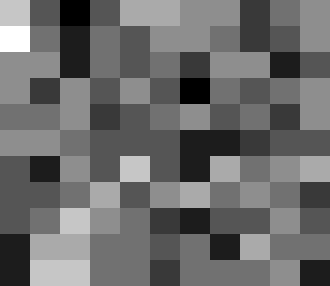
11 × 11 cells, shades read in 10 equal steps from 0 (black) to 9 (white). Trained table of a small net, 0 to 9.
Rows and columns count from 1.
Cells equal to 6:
9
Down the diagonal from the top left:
7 4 1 3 3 3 1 4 3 4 1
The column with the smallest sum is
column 7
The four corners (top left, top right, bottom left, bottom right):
7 5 1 1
